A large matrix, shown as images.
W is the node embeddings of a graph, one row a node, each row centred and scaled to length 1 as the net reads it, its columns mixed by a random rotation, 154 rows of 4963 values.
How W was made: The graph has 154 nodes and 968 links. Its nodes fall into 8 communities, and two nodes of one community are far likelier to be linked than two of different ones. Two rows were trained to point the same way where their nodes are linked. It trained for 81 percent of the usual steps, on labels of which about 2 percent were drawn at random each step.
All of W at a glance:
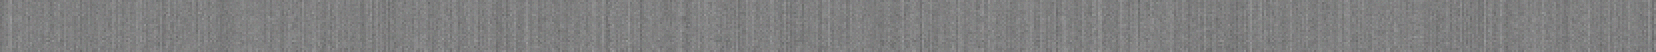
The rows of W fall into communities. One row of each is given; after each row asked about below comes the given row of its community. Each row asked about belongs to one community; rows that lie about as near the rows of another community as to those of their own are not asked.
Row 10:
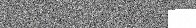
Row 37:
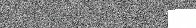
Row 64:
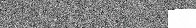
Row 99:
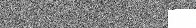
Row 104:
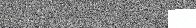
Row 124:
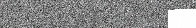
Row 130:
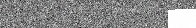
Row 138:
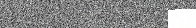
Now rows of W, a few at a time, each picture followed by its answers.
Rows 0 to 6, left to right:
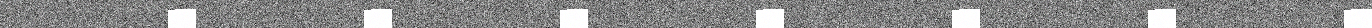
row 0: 99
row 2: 10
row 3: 138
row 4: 104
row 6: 64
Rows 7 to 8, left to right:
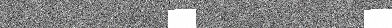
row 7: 10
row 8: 124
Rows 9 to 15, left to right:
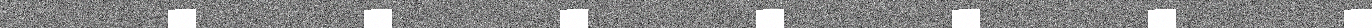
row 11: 99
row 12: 10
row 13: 64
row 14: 64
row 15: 99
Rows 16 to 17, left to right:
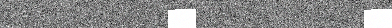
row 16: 10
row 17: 99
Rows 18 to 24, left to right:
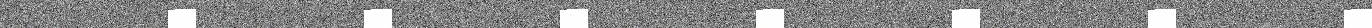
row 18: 10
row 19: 124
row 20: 64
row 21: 37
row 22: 99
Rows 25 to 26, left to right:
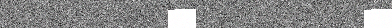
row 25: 37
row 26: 10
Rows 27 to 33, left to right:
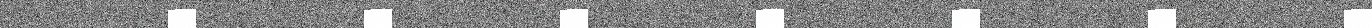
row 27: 99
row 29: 10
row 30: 138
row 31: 10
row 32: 37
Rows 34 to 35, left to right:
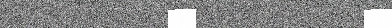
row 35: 130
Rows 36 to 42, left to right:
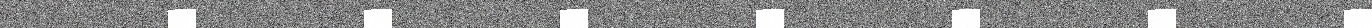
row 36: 130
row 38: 64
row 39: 130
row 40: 10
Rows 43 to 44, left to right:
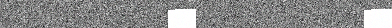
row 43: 124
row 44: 138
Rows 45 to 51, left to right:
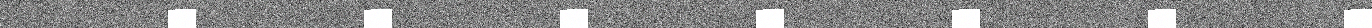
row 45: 10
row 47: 138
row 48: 124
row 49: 130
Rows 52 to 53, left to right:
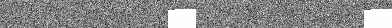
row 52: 64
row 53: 37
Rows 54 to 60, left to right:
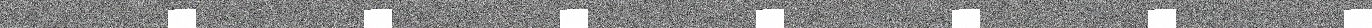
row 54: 124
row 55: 99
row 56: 124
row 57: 64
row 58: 99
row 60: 130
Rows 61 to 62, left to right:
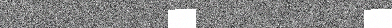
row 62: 104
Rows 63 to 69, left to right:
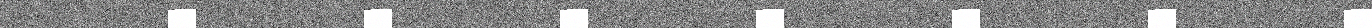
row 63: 99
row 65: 99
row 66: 130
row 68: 64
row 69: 130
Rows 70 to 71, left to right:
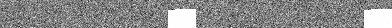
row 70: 10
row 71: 138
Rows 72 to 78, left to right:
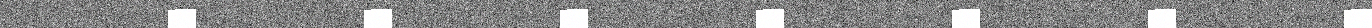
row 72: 130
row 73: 10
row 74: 10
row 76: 64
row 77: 64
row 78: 64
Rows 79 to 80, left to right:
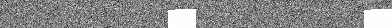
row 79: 130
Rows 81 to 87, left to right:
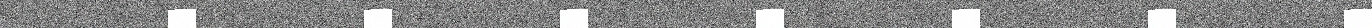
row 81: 130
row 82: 124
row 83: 124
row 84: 138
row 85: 138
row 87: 124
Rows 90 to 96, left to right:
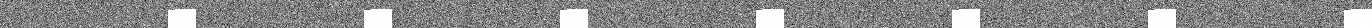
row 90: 99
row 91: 138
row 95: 10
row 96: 130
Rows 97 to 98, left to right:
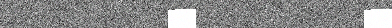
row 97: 64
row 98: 138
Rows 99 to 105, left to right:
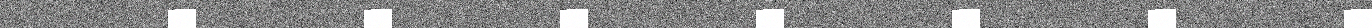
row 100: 138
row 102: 37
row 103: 138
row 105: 37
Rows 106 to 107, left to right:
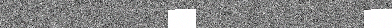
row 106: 130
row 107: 37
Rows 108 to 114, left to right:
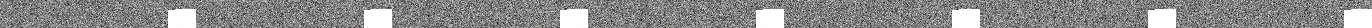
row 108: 99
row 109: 124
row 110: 138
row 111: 37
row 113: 64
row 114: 10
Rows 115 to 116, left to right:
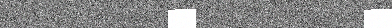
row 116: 130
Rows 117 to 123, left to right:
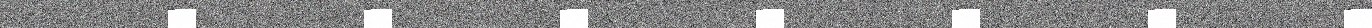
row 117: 10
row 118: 37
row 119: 10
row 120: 99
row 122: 99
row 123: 124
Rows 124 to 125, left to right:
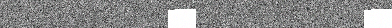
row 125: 104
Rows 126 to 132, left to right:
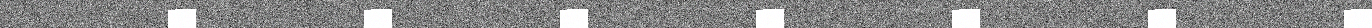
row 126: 99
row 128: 10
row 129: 130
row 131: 124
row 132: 130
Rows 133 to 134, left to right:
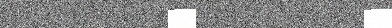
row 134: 138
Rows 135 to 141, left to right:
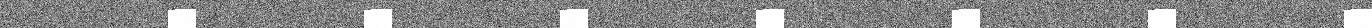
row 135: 124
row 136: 99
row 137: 130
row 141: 99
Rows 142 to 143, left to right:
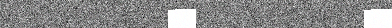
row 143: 37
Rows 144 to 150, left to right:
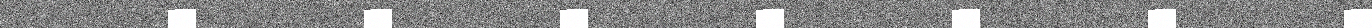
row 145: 37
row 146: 130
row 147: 37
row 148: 138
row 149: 138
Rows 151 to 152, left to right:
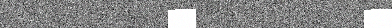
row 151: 37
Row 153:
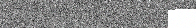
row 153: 130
